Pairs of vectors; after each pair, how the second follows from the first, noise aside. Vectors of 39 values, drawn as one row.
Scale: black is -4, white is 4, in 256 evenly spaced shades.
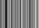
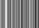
negated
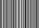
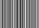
negated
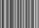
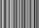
negated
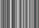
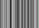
negated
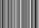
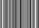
negated
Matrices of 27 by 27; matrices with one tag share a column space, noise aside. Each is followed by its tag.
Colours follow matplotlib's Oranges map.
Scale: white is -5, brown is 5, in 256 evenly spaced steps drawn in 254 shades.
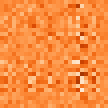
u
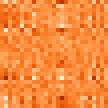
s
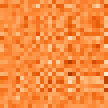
u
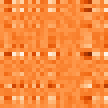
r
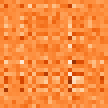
u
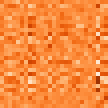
u
